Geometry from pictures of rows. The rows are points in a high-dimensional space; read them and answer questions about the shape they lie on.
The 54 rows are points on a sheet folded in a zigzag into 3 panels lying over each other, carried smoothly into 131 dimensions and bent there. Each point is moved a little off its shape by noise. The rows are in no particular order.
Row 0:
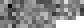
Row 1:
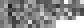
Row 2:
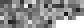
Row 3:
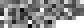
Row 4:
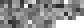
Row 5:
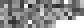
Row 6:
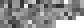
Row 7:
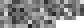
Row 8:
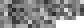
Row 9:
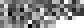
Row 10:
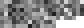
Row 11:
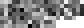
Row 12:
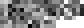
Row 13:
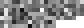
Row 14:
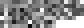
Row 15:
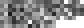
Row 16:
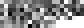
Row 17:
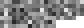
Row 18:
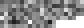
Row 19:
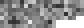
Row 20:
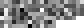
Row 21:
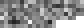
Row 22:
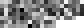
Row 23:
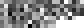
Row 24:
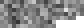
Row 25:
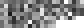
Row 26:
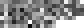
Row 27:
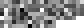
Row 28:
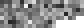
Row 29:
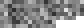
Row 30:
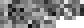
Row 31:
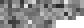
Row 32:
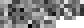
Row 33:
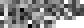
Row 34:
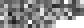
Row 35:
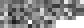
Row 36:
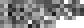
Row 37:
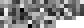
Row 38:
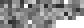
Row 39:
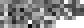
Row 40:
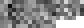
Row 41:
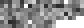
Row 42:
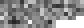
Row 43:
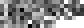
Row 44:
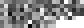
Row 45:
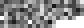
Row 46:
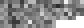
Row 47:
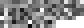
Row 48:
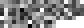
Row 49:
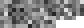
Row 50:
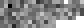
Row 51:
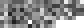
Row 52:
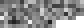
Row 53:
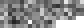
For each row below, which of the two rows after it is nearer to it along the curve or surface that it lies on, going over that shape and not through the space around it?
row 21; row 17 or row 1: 1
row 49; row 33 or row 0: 0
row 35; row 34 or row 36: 36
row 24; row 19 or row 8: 8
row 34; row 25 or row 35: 25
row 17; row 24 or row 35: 24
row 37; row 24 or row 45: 24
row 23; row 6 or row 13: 6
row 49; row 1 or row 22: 22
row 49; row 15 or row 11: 11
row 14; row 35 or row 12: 35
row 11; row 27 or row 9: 27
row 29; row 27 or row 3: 27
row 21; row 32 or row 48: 48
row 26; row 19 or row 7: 19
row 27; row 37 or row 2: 37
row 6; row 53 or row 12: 53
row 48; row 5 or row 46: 46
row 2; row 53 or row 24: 53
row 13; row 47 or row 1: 47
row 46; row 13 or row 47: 47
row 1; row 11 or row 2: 2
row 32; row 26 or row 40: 40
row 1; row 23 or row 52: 52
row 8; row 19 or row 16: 19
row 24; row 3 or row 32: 32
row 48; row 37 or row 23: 37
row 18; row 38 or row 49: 38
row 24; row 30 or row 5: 30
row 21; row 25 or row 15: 15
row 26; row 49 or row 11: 11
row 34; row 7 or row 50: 50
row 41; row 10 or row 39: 39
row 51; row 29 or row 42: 42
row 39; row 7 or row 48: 48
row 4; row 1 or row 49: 1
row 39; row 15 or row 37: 15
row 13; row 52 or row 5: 52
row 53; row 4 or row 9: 4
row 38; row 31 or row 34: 31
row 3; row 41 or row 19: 19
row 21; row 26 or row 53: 53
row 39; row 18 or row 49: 18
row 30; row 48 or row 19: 48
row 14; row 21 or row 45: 21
